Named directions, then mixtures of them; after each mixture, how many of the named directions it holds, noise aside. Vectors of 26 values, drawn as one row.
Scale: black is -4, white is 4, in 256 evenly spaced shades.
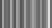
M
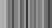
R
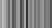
two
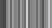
one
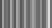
one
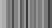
one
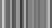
two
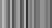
two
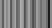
one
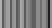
one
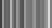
one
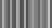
two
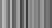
two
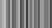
two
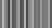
two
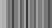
one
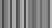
two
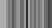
one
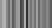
two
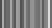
one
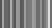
one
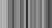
one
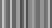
two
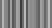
two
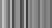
two
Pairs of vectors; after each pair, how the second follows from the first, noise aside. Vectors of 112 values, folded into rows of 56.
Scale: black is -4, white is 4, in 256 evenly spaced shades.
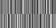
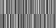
reversed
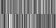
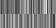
reversed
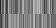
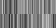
wrapped around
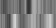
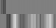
partly zeroed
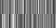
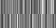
reversed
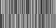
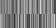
reversed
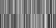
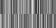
wrapped around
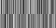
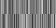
reversed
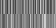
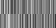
wrapped around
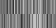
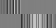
partly zeroed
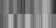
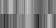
wrapped around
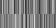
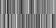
wrapped around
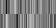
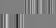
partly zeroed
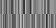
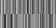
wrapped around
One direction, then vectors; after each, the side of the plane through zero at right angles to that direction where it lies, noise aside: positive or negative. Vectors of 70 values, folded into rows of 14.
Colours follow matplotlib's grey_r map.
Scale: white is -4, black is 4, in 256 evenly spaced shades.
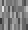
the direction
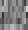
positive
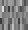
positive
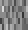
positive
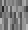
negative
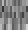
negative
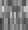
positive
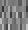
negative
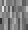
positive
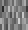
negative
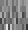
positive
